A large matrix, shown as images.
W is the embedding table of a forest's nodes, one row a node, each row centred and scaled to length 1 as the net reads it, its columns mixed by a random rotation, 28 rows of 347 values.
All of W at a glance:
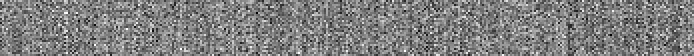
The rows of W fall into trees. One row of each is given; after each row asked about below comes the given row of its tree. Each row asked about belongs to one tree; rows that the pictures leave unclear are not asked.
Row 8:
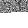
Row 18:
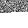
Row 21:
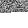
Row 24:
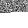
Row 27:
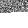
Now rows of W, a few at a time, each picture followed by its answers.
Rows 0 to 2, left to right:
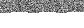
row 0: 8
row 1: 18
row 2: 24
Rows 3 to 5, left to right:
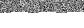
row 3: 21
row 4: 24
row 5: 8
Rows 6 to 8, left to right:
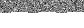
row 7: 24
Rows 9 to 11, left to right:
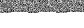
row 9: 18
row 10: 21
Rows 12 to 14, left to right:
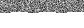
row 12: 27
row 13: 24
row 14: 18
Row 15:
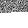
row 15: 18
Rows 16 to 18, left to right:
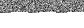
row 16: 24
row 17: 21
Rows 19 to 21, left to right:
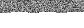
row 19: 27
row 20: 18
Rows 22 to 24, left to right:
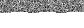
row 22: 18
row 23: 21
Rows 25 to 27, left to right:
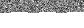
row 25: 21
